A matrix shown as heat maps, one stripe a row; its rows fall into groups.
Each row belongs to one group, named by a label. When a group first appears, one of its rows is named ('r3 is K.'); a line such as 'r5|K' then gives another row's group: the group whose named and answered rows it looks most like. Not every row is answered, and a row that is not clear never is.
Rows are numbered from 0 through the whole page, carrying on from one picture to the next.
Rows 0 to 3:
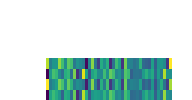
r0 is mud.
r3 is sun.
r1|sun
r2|mud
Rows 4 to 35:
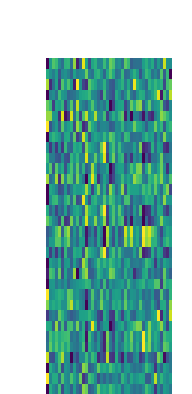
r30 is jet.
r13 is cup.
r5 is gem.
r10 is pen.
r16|gem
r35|sun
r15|pen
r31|jet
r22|cup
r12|cup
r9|cup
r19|cup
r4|sun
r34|pen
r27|mud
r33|sun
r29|pen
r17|sun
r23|sun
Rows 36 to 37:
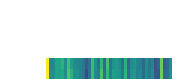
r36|mud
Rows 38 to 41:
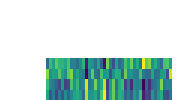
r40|cup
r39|mud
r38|jet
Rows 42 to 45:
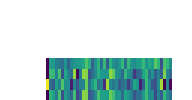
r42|gem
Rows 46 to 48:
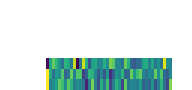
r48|mud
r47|pen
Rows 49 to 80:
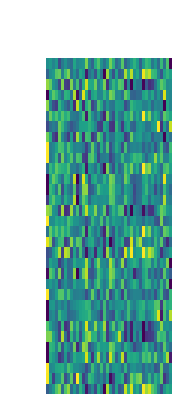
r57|mud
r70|gem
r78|mud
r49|gem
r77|gem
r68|gem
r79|pen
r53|pen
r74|cup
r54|jet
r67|jet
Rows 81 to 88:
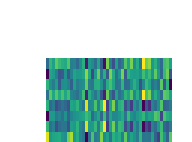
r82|gem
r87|cup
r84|jet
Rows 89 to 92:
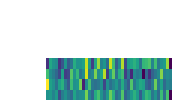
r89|gem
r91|pen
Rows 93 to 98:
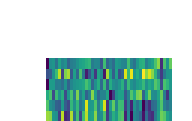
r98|cup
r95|gem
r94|jet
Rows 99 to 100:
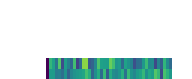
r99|sun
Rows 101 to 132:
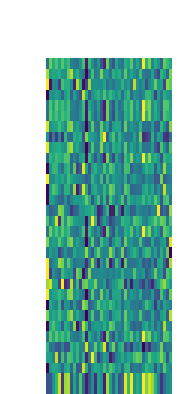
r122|cup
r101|jet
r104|sun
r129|pen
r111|sun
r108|cup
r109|mud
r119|gem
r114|gem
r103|pen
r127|jet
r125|mud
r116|pen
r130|sun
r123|mud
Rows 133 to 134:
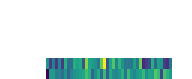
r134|gem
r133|cup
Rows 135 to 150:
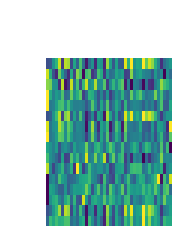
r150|jet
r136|pen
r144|cup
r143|gem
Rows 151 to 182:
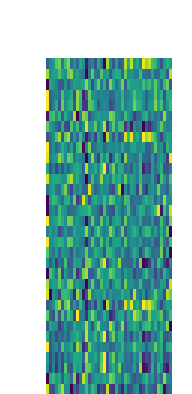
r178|pen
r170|cup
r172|mud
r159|pen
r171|sun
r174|jet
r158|jet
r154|pen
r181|sun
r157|cup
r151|jet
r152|mud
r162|mud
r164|sun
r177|cup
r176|gem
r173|pen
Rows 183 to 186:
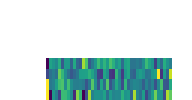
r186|pen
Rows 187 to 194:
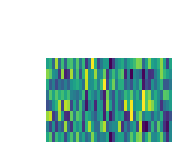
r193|cup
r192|pen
